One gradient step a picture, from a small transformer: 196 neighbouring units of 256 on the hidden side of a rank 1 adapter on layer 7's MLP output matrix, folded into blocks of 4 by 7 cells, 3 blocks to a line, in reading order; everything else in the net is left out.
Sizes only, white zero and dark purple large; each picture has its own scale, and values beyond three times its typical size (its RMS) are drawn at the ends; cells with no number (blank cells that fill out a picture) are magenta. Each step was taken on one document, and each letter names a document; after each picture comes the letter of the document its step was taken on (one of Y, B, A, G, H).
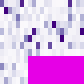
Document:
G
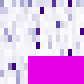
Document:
G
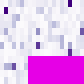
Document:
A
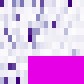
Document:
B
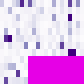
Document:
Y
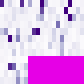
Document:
B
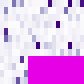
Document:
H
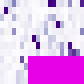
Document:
H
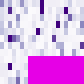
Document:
G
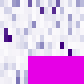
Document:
Y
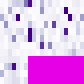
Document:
B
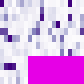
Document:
G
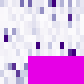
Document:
Y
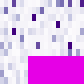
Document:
H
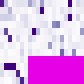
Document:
G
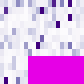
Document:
H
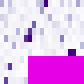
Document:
B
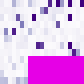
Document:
H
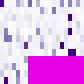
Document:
Y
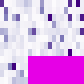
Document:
G
